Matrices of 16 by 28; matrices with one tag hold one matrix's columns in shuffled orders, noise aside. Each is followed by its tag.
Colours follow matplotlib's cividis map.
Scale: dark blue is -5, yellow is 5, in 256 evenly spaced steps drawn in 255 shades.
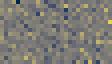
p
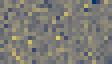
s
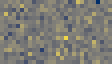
s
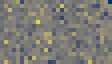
p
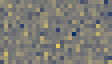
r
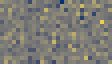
p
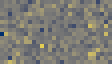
r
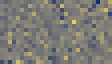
p
